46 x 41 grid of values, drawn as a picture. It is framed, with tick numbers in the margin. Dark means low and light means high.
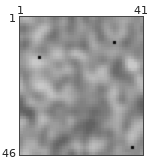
Slope: none. Grain: blotchy. Lone odd cells: 3, each lower than its neighbours. Ninth with the lowest average: bottom middle.
